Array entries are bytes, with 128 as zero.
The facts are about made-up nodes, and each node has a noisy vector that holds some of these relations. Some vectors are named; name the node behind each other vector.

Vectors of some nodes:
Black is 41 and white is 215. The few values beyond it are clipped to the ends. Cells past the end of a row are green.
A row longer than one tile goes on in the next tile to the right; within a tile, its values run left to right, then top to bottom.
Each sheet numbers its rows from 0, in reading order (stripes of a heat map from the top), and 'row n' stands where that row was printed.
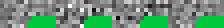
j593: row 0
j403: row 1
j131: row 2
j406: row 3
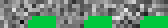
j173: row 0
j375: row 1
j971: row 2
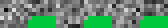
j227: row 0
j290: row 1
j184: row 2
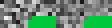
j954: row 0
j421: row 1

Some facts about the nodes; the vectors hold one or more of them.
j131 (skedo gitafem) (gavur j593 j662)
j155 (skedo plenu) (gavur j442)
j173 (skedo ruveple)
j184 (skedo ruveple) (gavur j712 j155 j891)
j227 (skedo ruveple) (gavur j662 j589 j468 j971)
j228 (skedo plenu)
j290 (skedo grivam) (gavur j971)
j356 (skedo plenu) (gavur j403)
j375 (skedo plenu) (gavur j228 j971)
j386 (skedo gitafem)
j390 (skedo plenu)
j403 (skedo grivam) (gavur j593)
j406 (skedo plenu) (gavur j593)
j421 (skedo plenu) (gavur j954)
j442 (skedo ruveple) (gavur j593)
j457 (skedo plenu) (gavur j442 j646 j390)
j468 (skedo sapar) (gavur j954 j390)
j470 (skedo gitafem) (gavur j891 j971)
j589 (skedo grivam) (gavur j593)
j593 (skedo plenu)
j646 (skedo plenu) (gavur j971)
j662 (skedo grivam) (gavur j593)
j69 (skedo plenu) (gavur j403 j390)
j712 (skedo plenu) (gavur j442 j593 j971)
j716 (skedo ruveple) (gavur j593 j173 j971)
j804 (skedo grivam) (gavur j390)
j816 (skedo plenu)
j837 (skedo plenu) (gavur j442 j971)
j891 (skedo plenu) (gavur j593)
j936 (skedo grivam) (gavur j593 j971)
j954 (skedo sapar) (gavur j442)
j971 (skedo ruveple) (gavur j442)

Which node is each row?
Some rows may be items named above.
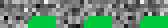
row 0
j131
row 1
j290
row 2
j470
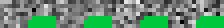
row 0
j155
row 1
j457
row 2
j442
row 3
j468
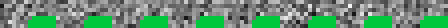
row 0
j891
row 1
j716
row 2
j936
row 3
j386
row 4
j386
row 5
j971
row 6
j804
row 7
j837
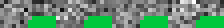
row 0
j184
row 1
j227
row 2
j712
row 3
j442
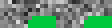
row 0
j356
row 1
j390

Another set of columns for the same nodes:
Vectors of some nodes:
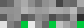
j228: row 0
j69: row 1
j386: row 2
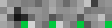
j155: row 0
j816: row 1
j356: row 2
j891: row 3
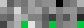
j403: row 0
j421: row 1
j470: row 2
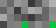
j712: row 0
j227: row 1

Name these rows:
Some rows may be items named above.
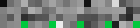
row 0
j470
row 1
j184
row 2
j69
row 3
j290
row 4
j442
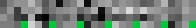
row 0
j837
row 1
j954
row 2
j470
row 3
j971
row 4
j804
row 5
j173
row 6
j936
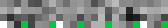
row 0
j468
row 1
j716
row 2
j69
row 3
j131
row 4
j155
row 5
j390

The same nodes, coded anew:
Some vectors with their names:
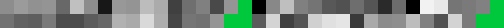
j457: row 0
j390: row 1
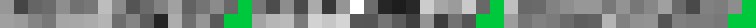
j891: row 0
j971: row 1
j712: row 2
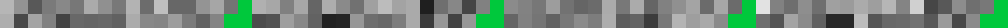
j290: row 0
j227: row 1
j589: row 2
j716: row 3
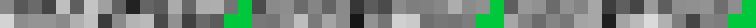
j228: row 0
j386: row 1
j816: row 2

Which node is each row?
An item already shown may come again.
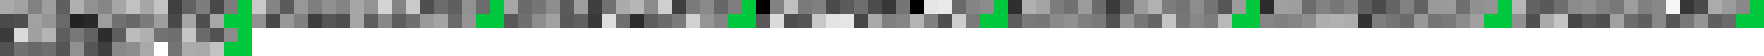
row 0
j227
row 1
j936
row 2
j131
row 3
j390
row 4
j468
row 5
j954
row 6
j470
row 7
j804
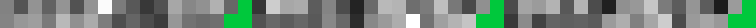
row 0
j173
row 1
j804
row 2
j69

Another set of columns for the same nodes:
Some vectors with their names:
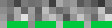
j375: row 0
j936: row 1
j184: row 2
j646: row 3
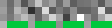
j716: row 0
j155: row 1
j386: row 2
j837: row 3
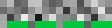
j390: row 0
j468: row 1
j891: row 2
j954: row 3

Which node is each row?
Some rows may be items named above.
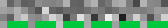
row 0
j227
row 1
j712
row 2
j69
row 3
j390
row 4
j804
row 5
j173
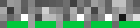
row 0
j131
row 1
j290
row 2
j470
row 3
j131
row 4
j468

